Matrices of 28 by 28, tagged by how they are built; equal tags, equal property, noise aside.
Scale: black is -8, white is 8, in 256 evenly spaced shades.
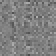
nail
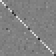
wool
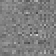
nail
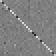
wool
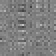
nail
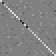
wool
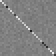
wool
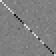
wool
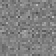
nail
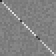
wool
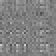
nail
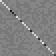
wool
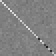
wool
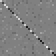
wool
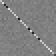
wool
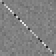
wool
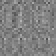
nail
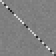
wool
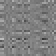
nail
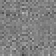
nail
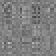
nail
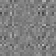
nail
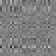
nail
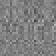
nail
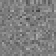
nail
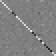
wool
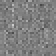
nail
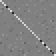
wool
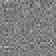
nail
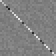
wool
